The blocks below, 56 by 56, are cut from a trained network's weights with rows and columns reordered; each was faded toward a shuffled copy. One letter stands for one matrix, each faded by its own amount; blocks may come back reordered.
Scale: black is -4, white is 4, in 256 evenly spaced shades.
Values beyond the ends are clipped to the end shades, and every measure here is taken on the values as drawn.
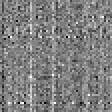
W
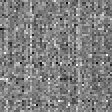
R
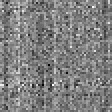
W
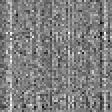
W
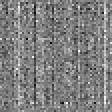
W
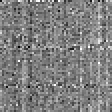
R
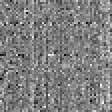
R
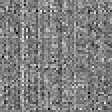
W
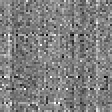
W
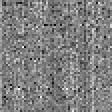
R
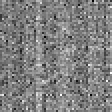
R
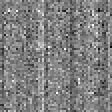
W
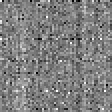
R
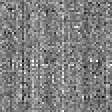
W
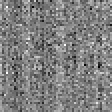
R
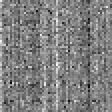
W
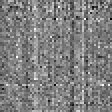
W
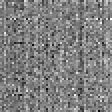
R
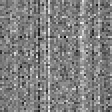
W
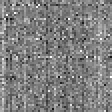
R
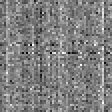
W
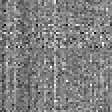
R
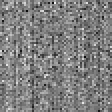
R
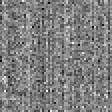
R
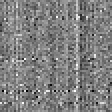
W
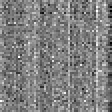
W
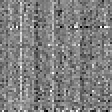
W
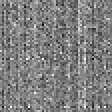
W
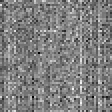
W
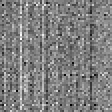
W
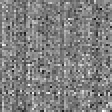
R
